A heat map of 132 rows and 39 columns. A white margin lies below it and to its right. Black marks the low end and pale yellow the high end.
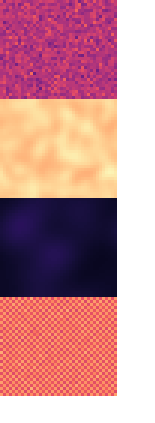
The table splits into 4 rows of 1 panel. Panel 1,1: middling, fine-grained. Panel 2,1: very high, blotchy, faint in contrast. Panel 3,1: very low, smooth, faint in contrast. Panel 4,1: high, checkered.
